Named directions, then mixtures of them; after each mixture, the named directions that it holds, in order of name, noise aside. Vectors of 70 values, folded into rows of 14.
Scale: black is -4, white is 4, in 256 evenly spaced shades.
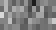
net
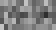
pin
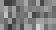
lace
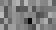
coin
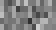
coin, lace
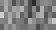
net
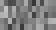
lace, net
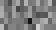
coin, lace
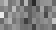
coin, net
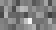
coin, pin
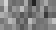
net, pin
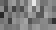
net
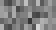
coin, lace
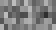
pin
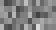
coin, lace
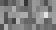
pin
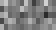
net, pin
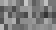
pin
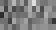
net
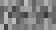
pin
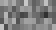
pin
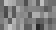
lace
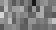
net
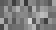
coin, pin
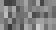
lace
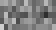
pin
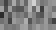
net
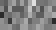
net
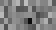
coin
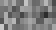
pin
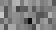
coin
